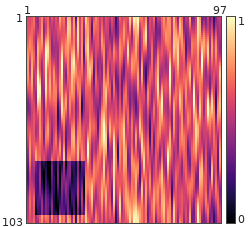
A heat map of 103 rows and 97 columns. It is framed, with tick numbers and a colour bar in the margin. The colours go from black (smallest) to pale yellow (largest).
Odd patch: lower, in the bottom left. Grain: streaks running down. Mirror symmetry: none. Ninth with the lowest average: bottom left.
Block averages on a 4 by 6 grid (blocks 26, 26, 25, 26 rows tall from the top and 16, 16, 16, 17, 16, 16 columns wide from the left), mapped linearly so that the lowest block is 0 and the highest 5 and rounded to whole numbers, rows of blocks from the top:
453444
443344
334444
014543
